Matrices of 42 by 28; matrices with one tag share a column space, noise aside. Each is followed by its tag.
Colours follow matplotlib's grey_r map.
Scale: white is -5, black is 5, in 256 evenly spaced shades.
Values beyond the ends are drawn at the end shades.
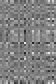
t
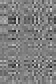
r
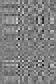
r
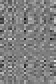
r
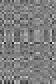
t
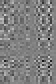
r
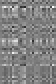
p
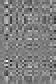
r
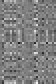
t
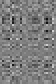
r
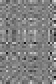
t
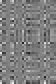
t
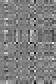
t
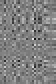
r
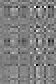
p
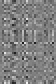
t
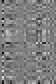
t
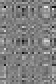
p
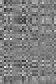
r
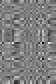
t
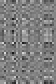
t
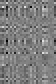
p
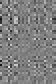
r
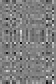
t
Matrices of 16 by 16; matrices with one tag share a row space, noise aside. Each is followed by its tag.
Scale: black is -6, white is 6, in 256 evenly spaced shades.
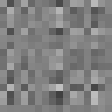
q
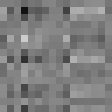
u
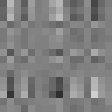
q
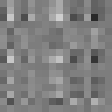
q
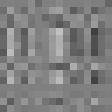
q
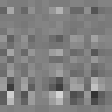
q
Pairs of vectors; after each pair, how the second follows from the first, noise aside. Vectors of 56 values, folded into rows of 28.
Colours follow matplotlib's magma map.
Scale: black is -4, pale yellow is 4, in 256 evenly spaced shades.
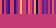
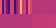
partly zeroed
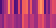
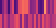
sign-scrambled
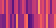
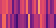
sign-scrambled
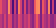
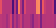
partly zeroed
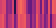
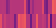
partly zeroed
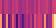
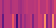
partly zeroed
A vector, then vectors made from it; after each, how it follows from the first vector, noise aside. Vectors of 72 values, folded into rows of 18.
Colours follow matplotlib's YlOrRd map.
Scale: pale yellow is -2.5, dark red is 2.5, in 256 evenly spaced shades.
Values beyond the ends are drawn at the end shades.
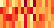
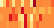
partly zeroed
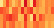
shrunk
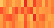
shrunk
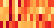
wrapped around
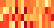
wrapped around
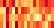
wrapped around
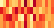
copied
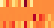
partly zeroed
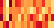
wrapped around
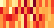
copied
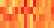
shrunk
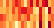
wrapped around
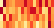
wrapped around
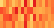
shrunk
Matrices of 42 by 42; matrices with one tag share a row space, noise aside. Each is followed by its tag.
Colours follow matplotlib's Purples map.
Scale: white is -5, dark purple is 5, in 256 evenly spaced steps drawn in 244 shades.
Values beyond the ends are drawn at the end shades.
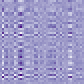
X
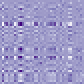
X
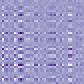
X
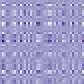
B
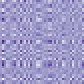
B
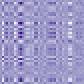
X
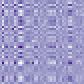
X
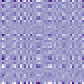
B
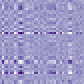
X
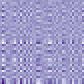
B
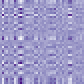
X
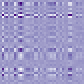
X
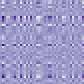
B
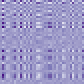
B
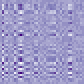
X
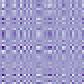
B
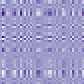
B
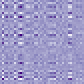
X
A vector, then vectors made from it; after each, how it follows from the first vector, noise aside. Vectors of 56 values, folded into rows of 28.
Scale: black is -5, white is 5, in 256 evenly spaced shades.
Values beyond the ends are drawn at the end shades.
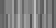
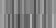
negated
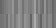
shrunk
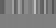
partly zeroed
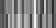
scaled up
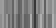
negated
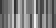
scaled up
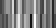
scaled up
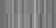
shrunk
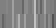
partly zeroed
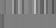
partly zeroed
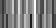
scaled up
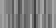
negated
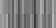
negated
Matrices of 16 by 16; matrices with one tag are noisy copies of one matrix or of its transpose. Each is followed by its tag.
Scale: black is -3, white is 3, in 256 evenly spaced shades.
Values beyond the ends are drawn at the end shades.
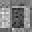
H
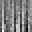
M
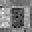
H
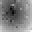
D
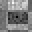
H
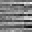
M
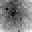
D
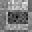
H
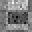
H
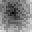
D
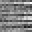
M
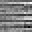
M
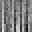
M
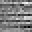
M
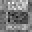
H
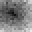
D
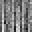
M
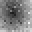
D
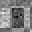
H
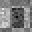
H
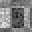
H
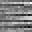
M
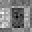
H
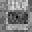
H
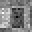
H
